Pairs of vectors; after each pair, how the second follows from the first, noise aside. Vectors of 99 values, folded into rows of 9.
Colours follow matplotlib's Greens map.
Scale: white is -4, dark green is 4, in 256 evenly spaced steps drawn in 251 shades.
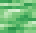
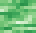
reversed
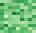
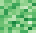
shuffled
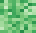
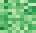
negated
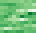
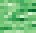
negated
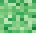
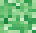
negated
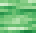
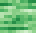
negated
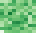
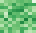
reversed
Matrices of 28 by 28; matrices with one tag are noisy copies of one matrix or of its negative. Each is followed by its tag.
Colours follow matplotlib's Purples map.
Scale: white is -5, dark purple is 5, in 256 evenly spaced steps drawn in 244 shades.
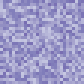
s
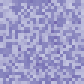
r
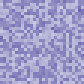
s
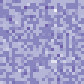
s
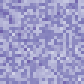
s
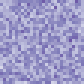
r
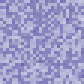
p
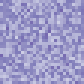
r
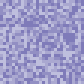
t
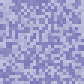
r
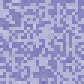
s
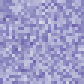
r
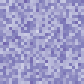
p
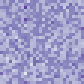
p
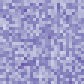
s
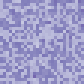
s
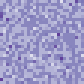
t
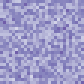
s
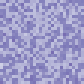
p
